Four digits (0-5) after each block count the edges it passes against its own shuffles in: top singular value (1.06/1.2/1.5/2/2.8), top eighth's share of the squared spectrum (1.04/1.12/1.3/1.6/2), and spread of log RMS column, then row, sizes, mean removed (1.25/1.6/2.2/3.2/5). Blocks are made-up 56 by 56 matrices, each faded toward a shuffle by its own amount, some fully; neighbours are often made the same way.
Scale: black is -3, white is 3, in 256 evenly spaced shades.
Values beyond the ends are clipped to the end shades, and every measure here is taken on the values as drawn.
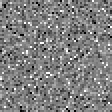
0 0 0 0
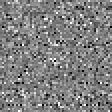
1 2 0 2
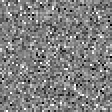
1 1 0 0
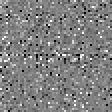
3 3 1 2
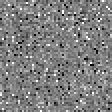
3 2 1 1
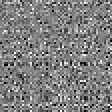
4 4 2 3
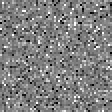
0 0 0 0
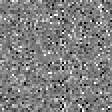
3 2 1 1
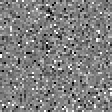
1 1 0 0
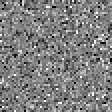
1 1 0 0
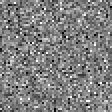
1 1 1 0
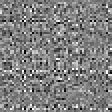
4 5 3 3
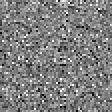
3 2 0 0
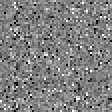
0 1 1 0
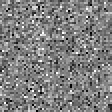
0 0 2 0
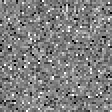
0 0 0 0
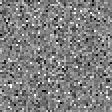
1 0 0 0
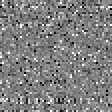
3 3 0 2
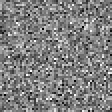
2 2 0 1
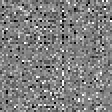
3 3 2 1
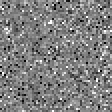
2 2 1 0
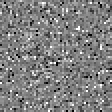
2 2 0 0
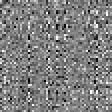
4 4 3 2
